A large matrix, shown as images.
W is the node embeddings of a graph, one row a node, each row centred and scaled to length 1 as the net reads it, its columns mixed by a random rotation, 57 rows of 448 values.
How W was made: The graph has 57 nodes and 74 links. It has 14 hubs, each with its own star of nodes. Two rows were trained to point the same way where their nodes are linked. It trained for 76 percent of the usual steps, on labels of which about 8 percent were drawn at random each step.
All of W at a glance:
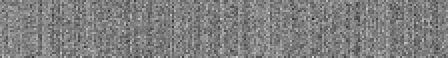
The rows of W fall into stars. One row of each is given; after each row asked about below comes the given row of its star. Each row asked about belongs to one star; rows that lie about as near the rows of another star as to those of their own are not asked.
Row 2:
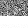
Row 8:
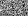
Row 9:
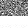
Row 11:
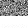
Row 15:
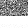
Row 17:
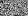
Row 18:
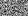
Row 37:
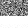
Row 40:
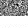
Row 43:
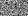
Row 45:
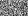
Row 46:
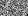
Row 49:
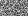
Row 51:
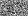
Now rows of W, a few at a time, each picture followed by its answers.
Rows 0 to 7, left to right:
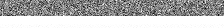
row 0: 15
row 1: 37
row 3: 17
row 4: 51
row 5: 18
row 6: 49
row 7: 40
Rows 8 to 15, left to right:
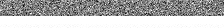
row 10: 9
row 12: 51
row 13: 8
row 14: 43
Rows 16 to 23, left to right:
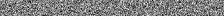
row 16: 37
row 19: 18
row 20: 46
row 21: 40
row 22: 43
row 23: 45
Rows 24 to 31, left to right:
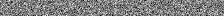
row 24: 43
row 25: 8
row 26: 18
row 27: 11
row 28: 15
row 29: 8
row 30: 15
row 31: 2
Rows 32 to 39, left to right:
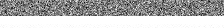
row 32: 49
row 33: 46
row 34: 37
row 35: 9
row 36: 18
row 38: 2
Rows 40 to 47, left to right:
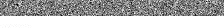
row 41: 8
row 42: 51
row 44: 9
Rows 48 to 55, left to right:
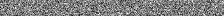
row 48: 17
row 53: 15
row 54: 49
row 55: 37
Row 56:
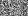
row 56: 45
